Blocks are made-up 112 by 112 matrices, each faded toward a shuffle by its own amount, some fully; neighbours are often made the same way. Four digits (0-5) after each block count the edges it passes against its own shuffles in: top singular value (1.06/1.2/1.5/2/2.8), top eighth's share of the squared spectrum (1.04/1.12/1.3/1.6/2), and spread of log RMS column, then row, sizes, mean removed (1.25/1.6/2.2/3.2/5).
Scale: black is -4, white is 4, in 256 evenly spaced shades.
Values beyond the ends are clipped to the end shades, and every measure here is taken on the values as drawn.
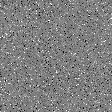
0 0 0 0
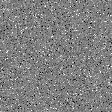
2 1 0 0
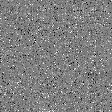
3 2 0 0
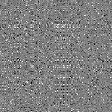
5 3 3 2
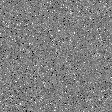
0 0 0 0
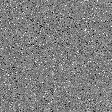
2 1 0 0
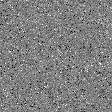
2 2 1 0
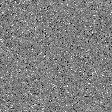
2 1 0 0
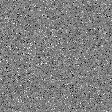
2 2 0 0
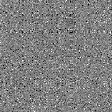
4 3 2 2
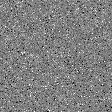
2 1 0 0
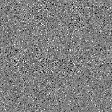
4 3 2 2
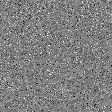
0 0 0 0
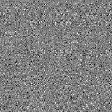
4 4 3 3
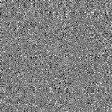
4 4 2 2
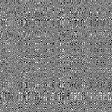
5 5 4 3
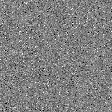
3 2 0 1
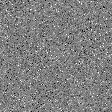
0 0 0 0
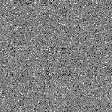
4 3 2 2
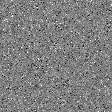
0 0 0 0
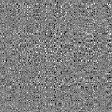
4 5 3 3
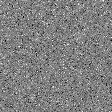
0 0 0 0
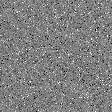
1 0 0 0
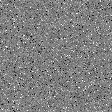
0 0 0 0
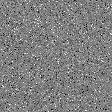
2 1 0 0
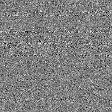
1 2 0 3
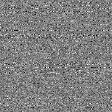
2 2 0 4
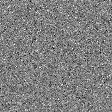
0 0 0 1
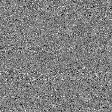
1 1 0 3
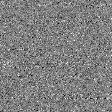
1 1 0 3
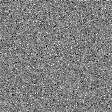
0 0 0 1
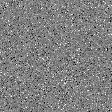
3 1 0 0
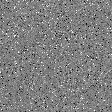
2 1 0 0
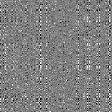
5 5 4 3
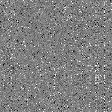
4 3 2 1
